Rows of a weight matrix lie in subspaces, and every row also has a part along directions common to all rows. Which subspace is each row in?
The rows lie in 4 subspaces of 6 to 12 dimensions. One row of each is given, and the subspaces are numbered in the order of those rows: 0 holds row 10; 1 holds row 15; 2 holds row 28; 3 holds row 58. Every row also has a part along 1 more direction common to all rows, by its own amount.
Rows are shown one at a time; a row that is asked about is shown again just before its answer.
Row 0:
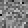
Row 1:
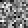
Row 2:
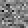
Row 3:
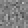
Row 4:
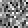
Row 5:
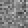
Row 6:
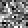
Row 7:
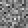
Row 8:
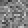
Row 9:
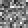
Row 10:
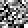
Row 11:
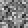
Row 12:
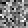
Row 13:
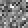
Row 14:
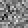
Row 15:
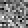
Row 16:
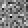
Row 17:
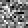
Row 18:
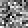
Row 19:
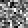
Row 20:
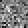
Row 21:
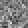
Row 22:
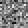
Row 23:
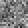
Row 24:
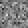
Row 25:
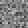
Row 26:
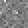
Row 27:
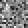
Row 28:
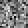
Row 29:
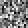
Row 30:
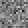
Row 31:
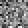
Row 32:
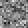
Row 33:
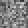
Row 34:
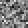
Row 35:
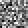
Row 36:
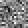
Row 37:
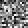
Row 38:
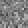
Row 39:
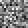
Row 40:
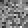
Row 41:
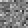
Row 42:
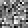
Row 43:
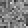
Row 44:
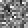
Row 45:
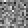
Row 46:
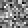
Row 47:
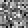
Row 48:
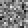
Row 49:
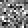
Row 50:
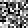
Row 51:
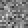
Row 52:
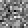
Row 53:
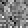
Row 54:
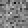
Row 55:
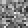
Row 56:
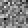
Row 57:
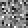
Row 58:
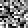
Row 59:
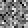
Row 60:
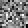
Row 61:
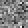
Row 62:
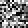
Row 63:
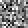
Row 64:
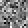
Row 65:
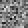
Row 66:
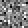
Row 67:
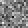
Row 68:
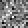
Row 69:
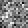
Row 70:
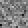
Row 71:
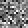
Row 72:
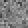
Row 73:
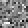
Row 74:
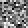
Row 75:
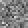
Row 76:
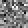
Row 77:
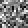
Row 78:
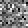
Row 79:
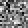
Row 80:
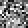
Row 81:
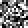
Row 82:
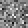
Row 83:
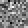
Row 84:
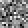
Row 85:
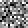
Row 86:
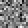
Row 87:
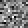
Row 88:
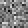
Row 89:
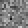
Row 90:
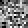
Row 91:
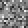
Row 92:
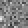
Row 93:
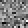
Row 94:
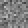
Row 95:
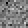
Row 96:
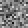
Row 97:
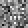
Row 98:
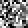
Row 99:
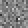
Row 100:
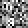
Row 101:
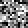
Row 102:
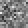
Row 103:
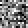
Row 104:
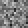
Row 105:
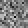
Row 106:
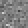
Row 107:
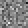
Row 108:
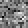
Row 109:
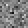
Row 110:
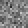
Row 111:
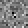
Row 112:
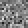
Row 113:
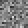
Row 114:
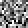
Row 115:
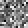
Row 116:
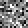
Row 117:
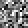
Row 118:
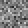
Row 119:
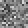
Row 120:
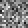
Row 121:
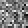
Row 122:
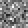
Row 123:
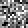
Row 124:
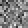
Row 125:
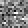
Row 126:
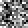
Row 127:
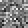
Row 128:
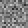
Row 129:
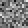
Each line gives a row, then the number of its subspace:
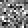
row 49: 2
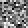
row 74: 1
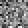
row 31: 0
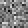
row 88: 2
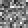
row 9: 1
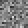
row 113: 3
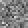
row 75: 1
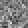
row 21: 0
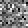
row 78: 2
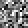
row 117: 0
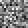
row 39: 3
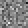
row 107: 0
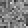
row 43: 1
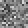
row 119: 0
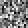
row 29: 3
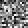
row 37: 2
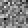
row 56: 3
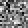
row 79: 0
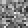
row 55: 1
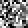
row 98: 3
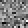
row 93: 2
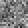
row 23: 1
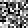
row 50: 1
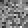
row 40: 0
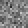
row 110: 1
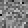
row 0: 0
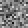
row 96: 2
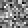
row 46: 3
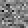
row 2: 0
